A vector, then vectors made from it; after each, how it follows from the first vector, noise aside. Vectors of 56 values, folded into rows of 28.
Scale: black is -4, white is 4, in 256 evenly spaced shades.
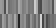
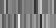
negated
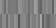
shrunk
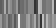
negated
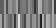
negated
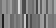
wrapped around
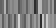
negated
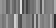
wrapped around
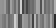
wrapped around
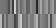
reversed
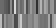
reversed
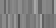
shrunk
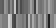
wrapped around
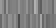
shrunk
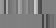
partly zeroed
